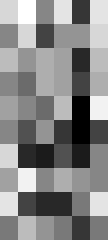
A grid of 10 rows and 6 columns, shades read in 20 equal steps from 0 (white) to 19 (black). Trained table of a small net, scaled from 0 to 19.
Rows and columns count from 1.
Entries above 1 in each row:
5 6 6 6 5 6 6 5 6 6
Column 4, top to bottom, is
2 8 7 7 5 15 13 6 16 10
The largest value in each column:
10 16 17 16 19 14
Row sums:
31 45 47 53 52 78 75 40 60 58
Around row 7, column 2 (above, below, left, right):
13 1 3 17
